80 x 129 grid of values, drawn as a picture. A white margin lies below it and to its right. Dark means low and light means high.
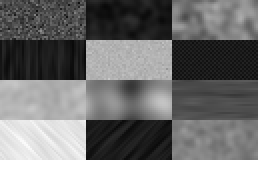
It is made of 4 by 3 panels. Panel 1,1: low, fine-grained. Panel 1,2: very low, blotchy, faint in contrast. Panel 1,3: middling, blotchy. Panel 2,1: very low, streaked downward, faint in contrast. Panel 2,2: high, fine-grained, faint in contrast. Panel 2,3: very low, checkered, faint in contrast. Panel 3,1: high, blotchy, faint in contrast. Panel 3,2: middling, smooth, strong in contrast. Panel 3,3: low, streaked across, faint in contrast. Panel 4,1: very high, slanting down to the right, faint in contrast. Panel 4,2: very low, slanting up to the right, faint in contrast. Panel 4,3: middling, blotchy, faint in contrast.
